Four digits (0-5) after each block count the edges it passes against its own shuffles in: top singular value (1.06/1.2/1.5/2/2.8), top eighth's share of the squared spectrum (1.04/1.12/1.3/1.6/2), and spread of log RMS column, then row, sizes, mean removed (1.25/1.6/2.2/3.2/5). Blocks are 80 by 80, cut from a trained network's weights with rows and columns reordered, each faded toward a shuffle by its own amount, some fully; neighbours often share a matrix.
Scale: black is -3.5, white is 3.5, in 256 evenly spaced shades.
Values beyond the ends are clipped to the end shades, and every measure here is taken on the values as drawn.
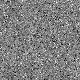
0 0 0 0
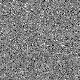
2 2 0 1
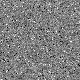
0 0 0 0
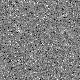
0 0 0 1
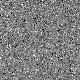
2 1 0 1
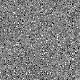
3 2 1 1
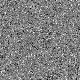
0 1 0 0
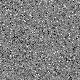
0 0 0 0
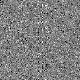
3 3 2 1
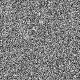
0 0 0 0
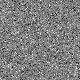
0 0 0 0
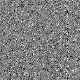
2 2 2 0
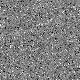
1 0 0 0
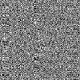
4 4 2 2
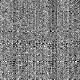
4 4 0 3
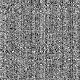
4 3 1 2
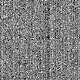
3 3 0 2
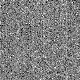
2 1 0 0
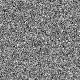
2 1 0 0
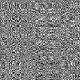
4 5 3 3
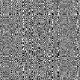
4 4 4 2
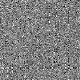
3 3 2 1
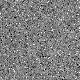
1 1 1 0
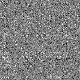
3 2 2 1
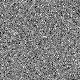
1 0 0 0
